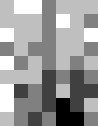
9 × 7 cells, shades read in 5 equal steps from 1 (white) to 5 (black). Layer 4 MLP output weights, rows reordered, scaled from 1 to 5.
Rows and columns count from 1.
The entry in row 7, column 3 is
3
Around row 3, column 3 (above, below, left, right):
2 3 2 3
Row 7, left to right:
1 4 3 4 2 4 4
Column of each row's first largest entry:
4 4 4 1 2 4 2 5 5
